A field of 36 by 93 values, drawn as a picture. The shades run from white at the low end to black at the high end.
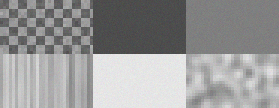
It is made of 2 by 3 panels. Panel 1,1: middling, checkered, strong in contrast. Panel 1,2: high, flat. Panel 1,3: middling, flat. Panel 2,1: low, streaked downward. Panel 2,2: very low, flat. Panel 2,3: low, blotchy.
